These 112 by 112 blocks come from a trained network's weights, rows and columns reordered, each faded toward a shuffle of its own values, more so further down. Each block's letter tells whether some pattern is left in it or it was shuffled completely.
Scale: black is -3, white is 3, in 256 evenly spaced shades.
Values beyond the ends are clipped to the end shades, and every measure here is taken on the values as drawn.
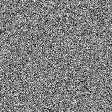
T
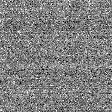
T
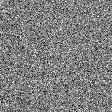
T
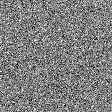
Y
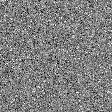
Y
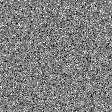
Y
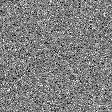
Y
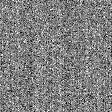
T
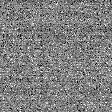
T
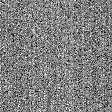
T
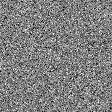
Y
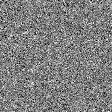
Y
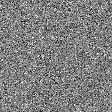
T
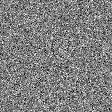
Y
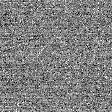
T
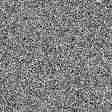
Y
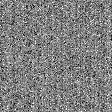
T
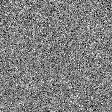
Y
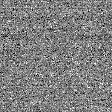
T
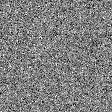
Y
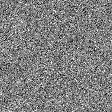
Y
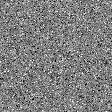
Y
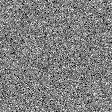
Y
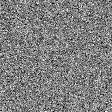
T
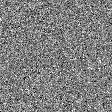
Y
